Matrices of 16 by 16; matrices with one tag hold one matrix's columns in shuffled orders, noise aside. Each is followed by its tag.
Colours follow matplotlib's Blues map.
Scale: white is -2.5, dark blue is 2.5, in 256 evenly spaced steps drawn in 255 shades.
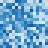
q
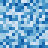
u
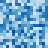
q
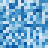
q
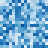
q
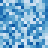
q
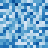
u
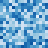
u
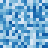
q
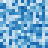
q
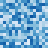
u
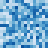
q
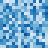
q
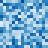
u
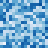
u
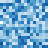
u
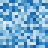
u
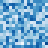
u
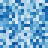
q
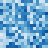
q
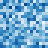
u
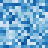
u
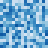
q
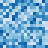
u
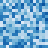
u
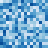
u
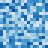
u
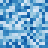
u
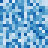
q
